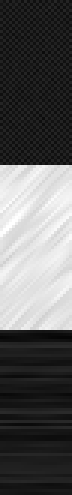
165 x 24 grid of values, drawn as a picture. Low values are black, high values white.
It is made of 3 by 1 panels. Panel 1,1: very low, checkered, faint in contrast. Panel 2,1: very high, slanting up to the right, faint in contrast. Panel 3,1: very low, streaked across, faint in contrast.
